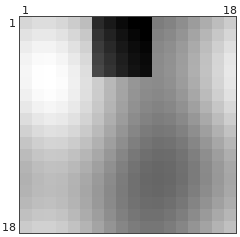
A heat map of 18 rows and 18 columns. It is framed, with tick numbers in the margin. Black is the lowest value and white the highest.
Roughest part: top middle. Odd patch: lower, in the top middle. Ninth with the highest average: top left. Ninth with the lowest average: top middle.
